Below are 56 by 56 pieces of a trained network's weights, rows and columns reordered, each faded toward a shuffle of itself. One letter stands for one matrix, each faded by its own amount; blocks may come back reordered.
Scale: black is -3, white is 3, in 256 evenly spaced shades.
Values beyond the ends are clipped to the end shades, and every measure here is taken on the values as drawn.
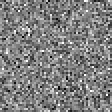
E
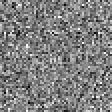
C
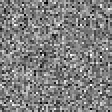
C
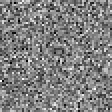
E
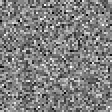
E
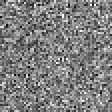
C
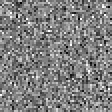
E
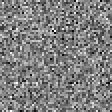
C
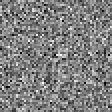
C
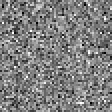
C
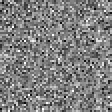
E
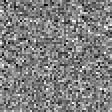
E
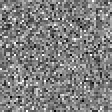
E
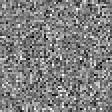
C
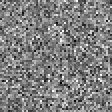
E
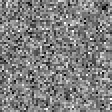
E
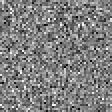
E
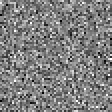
E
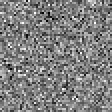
E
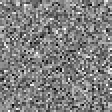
E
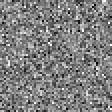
E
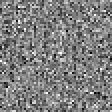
C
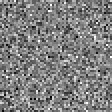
C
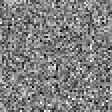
E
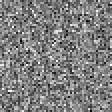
E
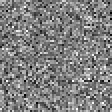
C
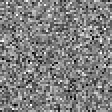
E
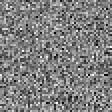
C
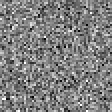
C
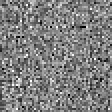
C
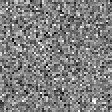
E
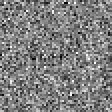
E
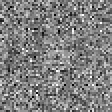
C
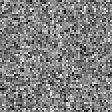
C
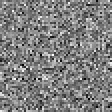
C
